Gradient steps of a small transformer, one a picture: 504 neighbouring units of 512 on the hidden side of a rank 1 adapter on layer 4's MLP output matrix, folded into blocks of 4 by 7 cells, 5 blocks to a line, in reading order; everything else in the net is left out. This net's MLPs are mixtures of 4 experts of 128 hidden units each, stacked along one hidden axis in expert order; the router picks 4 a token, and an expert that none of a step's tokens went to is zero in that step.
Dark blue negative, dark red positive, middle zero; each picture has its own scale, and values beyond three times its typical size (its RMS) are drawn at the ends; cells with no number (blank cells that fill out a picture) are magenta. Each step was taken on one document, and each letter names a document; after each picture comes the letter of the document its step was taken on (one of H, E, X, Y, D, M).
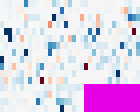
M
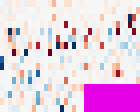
M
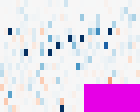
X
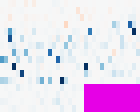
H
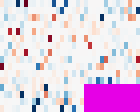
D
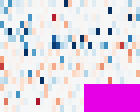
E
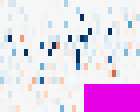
H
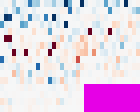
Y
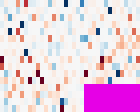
D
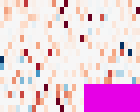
M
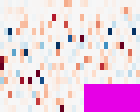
X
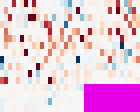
Y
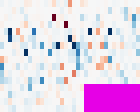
E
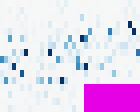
H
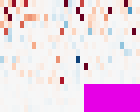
Y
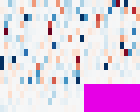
Y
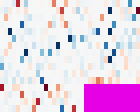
D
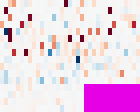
E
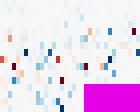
H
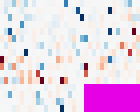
M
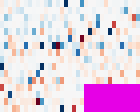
X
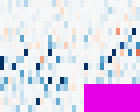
M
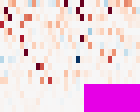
Y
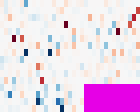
D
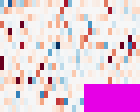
E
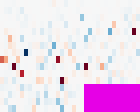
H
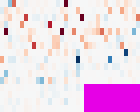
Y
